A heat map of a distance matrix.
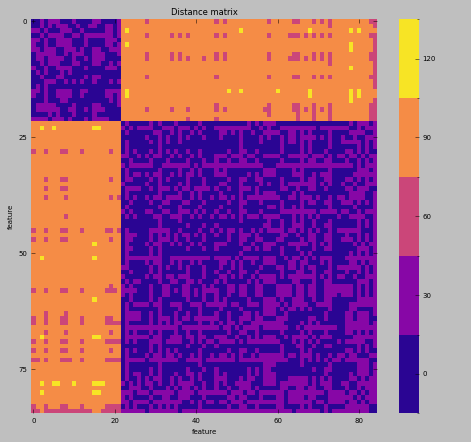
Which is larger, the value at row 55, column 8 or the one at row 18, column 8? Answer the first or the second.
the first
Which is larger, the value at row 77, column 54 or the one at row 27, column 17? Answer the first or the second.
the second
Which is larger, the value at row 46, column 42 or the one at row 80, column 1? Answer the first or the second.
the second
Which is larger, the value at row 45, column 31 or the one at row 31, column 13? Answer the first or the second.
the second
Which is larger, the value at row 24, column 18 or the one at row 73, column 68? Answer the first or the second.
the first
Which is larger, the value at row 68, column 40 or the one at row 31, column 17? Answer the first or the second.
the second
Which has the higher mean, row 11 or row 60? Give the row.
11
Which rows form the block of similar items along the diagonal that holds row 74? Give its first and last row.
22 to 84
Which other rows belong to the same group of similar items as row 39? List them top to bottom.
22, 23, 24, 25, 26, 27, 28, 29, 30, 31, 32, 33, 34, 35, 36, 37, 38, 40, 41, 42, 43, 44, 45, 46, 47, 48, 49, 50, 51, 52, 53, 54, 55, 56, 57, 58, 59, 60, 61, 62, 63, 64, 65, 66, 67, 68, 69, 70, 71, 72, 73, 74, 75, 76, 77, 78, 79, 80, 81, 82, 83, 84
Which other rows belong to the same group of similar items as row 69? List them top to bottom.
22, 23, 24, 25, 26, 27, 28, 29, 30, 31, 32, 33, 34, 35, 36, 37, 38, 39, 40, 41, 42, 43, 44, 45, 46, 47, 48, 49, 50, 51, 52, 53, 54, 55, 56, 57, 58, 59, 60, 61, 62, 63, 64, 65, 66, 67, 68, 70, 71, 72, 73, 74, 75, 76, 77, 78, 79, 80, 81, 82, 83, 84
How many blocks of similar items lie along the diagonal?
2
